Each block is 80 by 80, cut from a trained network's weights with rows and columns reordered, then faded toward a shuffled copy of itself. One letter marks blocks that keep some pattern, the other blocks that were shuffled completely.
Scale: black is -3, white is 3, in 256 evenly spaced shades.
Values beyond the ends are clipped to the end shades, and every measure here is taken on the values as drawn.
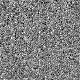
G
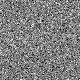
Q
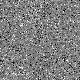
Q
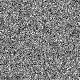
Q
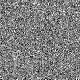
G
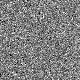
Q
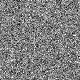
Q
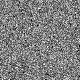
Q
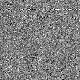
G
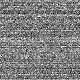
G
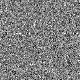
G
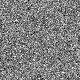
Q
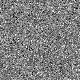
Q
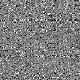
G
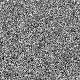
Q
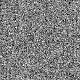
G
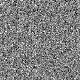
G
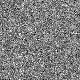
Q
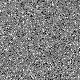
Q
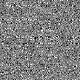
G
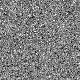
Q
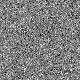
Q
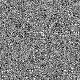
G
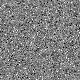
Q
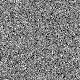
Q
